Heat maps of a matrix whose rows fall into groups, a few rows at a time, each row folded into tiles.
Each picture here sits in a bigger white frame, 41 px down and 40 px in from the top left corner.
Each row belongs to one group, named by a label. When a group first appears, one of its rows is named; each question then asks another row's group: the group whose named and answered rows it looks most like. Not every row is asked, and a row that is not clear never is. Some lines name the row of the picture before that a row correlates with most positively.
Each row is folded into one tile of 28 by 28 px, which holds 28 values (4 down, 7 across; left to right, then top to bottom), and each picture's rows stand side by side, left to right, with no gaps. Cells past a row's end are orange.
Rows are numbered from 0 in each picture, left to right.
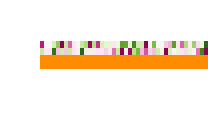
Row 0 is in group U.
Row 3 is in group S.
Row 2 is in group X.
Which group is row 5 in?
X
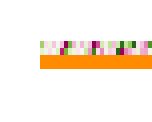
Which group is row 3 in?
S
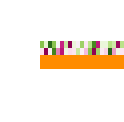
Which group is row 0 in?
S
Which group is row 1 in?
X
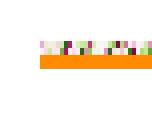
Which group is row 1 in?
U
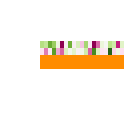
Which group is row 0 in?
S
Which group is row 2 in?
U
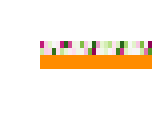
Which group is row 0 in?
U
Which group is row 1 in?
X
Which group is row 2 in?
X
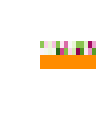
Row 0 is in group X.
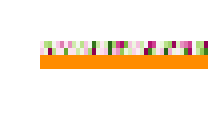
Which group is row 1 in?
X
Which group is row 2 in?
S
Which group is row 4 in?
U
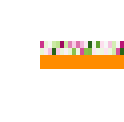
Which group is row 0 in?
U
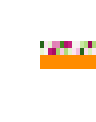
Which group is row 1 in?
U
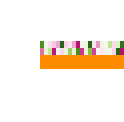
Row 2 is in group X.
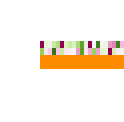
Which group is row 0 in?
U
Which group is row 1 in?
S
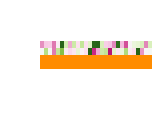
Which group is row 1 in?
X
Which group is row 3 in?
U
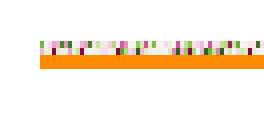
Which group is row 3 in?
U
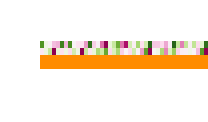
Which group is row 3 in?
X
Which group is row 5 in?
X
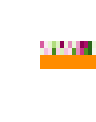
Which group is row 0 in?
U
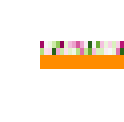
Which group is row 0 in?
U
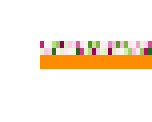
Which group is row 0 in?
U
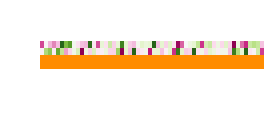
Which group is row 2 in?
X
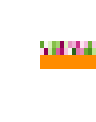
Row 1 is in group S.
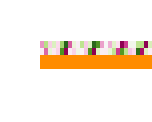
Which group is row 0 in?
X
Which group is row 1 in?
X
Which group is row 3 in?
U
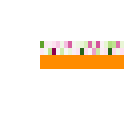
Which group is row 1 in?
U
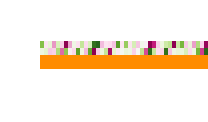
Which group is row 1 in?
X
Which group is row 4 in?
U
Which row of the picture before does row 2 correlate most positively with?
0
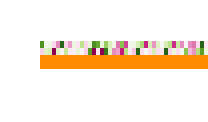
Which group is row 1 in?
X
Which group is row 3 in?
U
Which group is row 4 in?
U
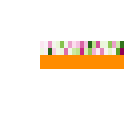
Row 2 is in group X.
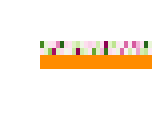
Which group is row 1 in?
S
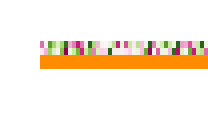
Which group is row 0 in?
X
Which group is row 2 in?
U
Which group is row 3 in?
X
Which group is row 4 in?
X
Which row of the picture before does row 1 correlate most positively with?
3
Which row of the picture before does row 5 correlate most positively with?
3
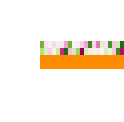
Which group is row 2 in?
X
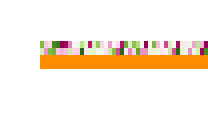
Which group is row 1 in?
U
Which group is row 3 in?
S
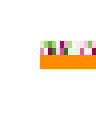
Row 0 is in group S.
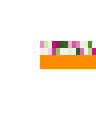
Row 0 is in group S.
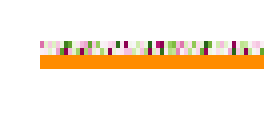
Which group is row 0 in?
X
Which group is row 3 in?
X
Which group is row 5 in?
X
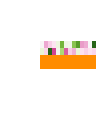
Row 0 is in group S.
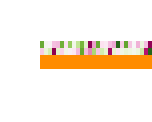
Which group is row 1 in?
S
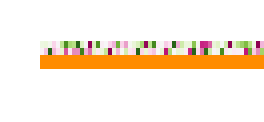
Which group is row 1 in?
S
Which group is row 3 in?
U
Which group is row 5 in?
S
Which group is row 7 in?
S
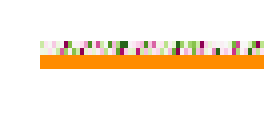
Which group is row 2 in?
X
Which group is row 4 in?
X
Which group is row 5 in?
S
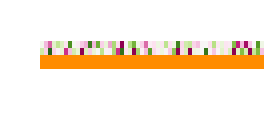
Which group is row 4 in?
X
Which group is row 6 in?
X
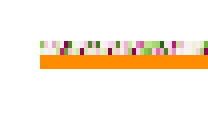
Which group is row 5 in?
X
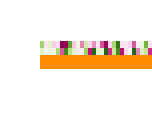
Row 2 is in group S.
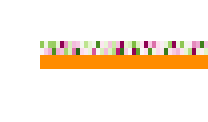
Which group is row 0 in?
S
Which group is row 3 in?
S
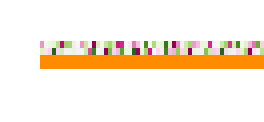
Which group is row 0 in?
U
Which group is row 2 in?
S
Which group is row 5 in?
S
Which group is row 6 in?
U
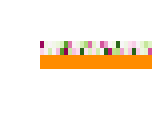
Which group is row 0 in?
X
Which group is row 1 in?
U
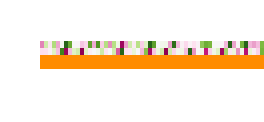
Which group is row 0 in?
X
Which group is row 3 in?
X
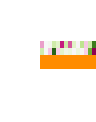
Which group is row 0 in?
U
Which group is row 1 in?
X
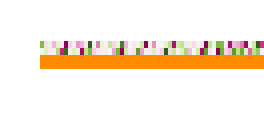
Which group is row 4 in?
U
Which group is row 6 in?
S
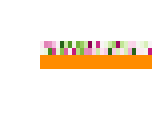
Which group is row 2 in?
U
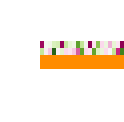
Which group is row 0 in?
U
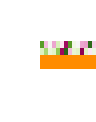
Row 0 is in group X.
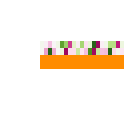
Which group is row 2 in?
U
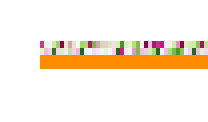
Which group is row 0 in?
U
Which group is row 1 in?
U
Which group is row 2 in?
X
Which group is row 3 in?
S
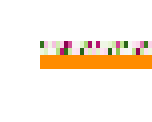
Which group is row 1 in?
U
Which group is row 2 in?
U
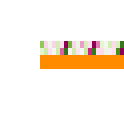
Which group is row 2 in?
X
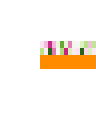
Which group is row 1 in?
U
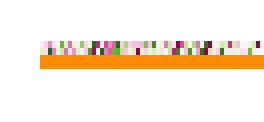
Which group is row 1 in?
X
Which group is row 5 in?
X
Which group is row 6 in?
U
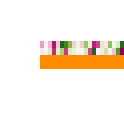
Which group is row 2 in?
X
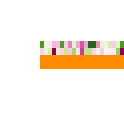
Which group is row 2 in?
X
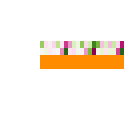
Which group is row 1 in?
X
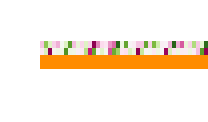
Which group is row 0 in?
S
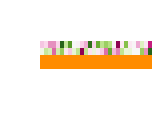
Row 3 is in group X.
